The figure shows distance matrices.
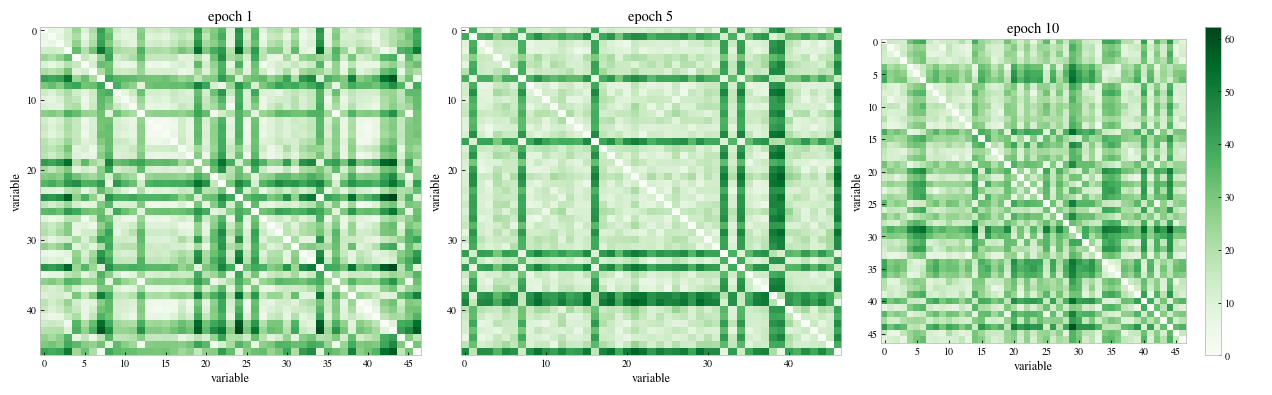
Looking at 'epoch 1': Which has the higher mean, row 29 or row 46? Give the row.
46
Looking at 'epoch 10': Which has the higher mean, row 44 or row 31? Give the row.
44
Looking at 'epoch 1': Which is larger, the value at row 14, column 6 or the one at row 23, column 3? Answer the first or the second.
the second
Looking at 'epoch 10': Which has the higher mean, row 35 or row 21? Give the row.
35
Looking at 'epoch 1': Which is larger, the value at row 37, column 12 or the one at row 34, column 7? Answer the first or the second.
the first
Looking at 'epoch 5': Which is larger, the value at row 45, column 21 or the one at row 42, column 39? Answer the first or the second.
the second
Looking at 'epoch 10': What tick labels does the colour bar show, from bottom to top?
0, 10, 20, 30, 40, 50, 60
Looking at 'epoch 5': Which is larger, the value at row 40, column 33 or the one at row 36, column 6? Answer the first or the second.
the second
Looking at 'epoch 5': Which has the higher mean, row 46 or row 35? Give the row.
46
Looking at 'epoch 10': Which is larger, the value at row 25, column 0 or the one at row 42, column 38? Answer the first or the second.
the first
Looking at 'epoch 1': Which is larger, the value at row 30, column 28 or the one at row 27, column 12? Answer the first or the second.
the second
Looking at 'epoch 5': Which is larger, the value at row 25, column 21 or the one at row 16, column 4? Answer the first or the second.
the second
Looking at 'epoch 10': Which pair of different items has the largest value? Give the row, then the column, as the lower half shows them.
44, 29
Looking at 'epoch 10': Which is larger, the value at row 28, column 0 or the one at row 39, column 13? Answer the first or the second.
the first
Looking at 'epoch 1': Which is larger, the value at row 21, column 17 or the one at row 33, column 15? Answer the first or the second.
the first
